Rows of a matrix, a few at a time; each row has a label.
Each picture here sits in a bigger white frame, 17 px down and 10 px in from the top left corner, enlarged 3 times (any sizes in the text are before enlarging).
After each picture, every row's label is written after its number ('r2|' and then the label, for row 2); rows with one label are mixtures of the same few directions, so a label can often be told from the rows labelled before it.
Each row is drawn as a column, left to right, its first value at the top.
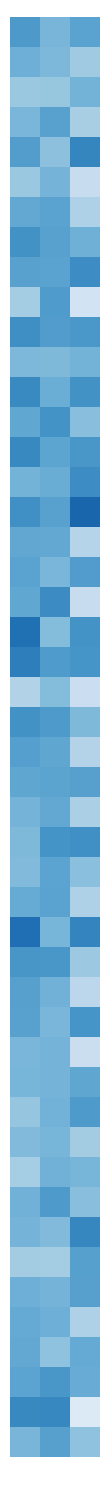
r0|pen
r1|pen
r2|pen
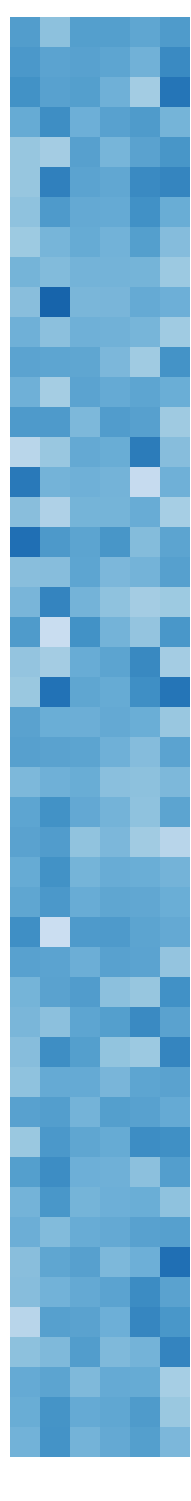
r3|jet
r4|pen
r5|pen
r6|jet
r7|jet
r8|pen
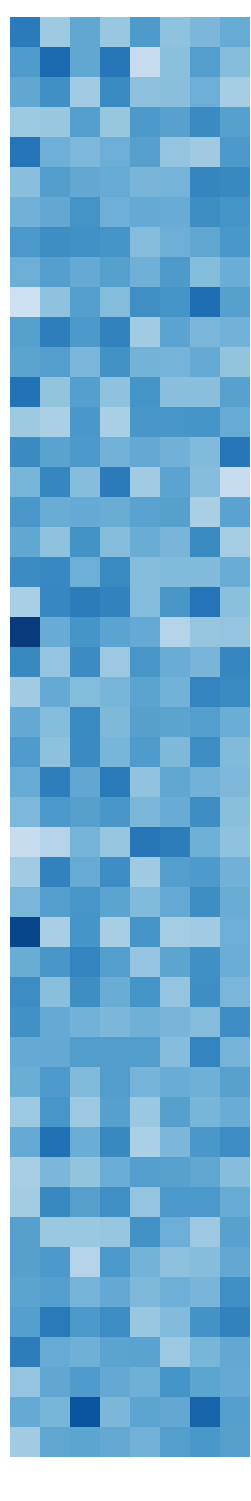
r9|pen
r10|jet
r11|pen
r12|jet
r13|jet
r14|pen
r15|pen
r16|jet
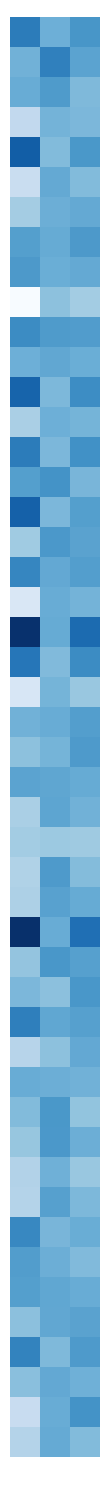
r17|pen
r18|jet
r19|pen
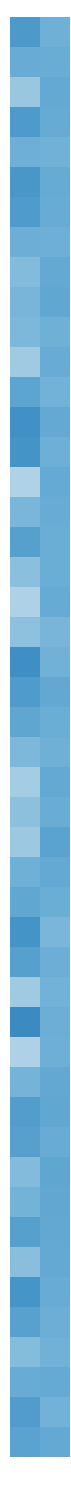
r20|jet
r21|pen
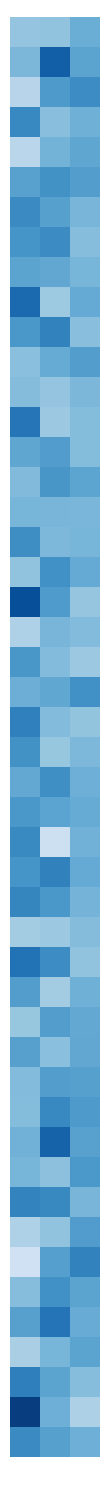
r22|pen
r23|jet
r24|pen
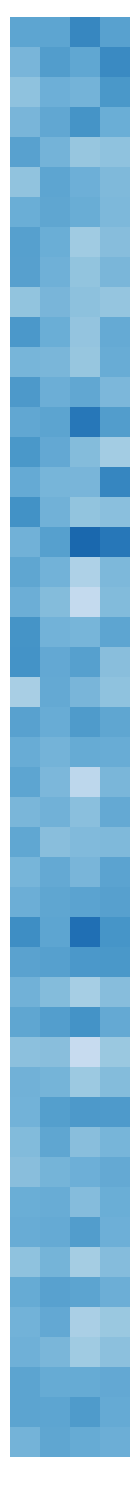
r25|pen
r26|jet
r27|jet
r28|jet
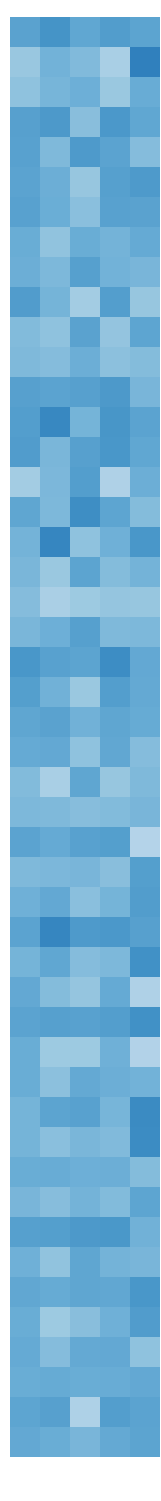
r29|jet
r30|jet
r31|pen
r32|jet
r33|jet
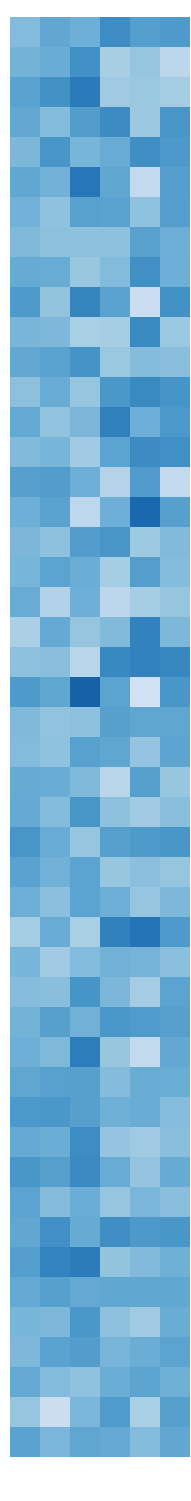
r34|pen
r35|pen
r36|pen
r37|jet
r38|pen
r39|jet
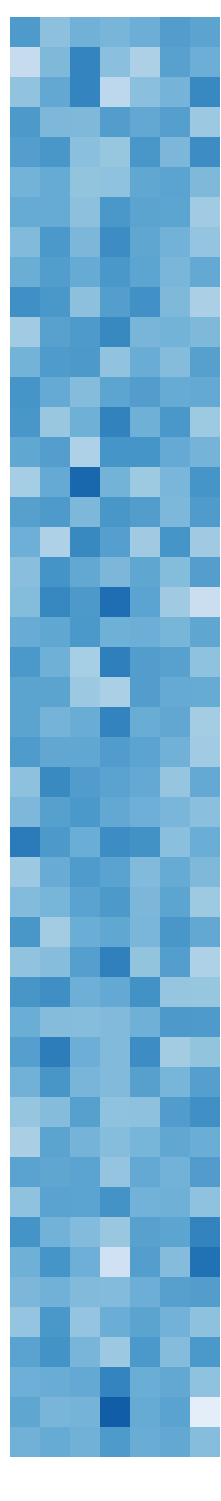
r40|jet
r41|jet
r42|jet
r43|pen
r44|jet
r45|jet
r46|pen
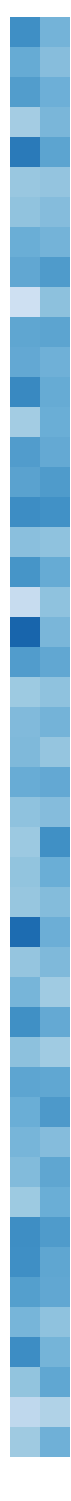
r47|pen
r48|pen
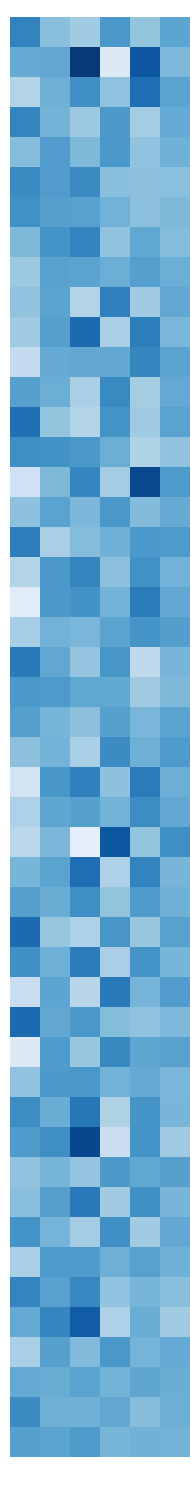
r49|jet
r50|jet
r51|jet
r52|jet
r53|jet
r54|jet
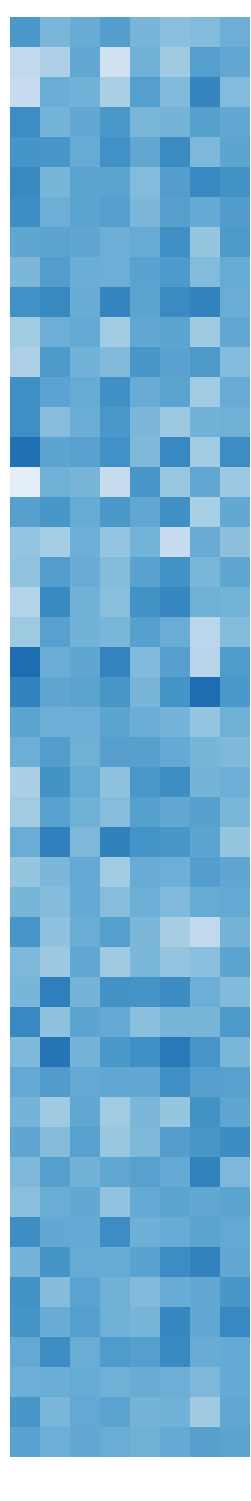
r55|jet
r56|jet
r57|jet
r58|jet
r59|jet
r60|jet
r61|pen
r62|jet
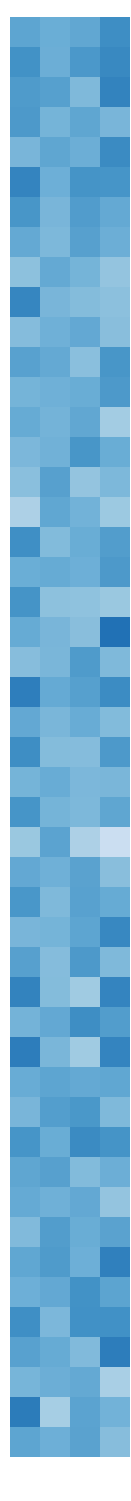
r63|pen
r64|pen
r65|jet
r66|pen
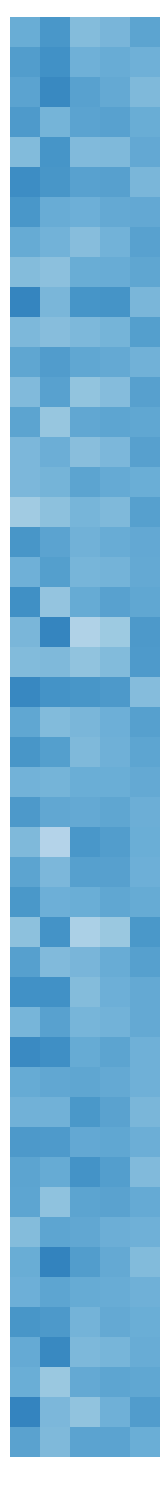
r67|pen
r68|pen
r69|pen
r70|pen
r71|pen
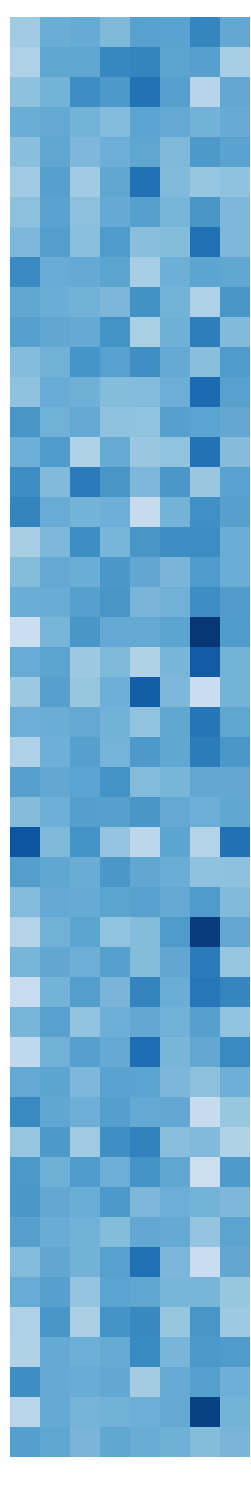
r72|pen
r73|jet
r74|jet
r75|jet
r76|pen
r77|jet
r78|pen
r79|jet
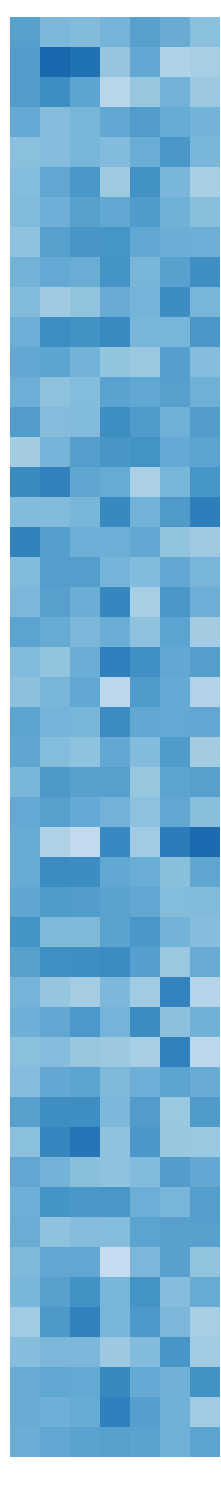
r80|jet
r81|jet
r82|jet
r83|pen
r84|jet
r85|jet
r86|pen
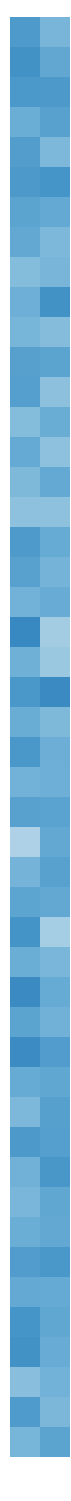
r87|pen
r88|pen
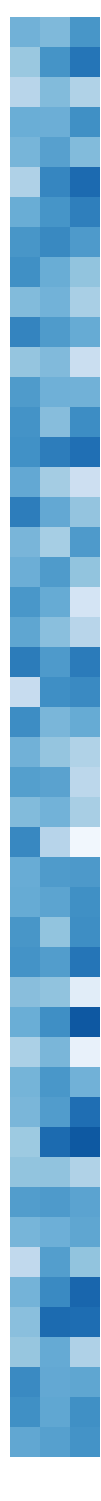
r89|pen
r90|jet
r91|jet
